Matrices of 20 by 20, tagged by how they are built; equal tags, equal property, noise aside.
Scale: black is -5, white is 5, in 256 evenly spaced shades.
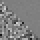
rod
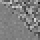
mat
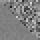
mat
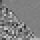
rod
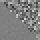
mat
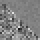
rod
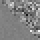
mat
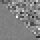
mat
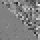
mat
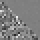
rod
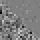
rod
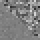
mat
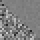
rod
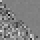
rod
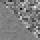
mat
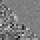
rod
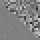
mat
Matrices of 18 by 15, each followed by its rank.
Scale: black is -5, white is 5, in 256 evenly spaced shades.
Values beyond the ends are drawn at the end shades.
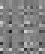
two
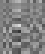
two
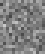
full rank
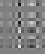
one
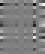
one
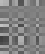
one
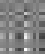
one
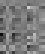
two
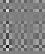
one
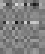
two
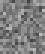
full rank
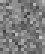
full rank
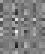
two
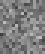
full rank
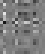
two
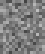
full rank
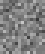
full rank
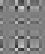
one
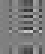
one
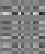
one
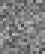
full rank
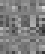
two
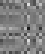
two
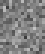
full rank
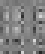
two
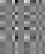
one
